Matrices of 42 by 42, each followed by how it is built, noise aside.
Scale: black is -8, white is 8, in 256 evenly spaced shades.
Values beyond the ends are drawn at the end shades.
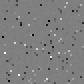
sparse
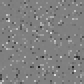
sparse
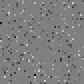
sparse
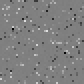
sparse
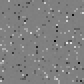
sparse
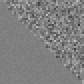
upper triangular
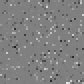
sparse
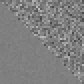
upper triangular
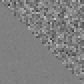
upper triangular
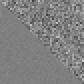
upper triangular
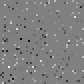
sparse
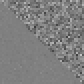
upper triangular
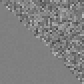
upper triangular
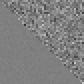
upper triangular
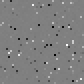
sparse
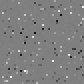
sparse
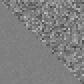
upper triangular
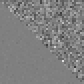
upper triangular
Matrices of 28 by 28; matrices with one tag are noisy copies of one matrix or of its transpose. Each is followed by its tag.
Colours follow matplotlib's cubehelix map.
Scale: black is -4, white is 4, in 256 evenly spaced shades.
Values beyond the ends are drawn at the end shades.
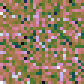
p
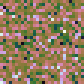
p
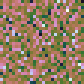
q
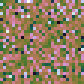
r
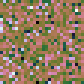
r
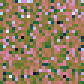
r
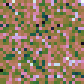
p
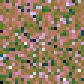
q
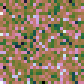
p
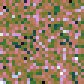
p
